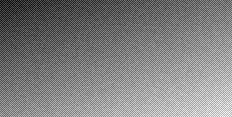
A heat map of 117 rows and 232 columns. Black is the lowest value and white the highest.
No single row or column stands out from its neighbours. The ninth with the lowest average is the top left. Neither half mirrors the other. A checkerboard runs through the table. The field climbs toward the bottom right.
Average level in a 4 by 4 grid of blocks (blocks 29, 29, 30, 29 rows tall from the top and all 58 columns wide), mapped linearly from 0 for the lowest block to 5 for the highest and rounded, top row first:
0112 | 1223 | 2334 | 3445
